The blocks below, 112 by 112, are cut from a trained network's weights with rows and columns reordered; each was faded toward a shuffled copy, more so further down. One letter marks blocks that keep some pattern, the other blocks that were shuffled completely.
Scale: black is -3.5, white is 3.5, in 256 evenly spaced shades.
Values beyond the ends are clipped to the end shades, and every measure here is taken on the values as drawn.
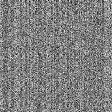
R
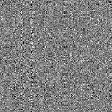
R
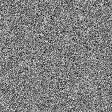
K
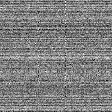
R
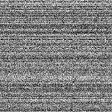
R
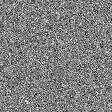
K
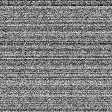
R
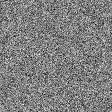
K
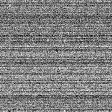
R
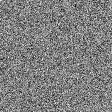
K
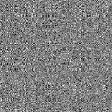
R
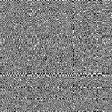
R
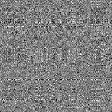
R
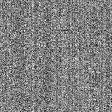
R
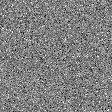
K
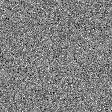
K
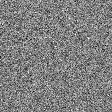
K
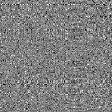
R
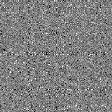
R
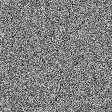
K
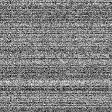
R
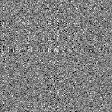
R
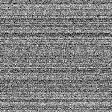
R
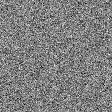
K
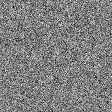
K
